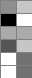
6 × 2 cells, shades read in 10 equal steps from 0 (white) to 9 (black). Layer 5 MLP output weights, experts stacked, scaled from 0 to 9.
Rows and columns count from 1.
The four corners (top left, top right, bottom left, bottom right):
4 2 0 5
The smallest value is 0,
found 3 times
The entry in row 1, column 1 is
4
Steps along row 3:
same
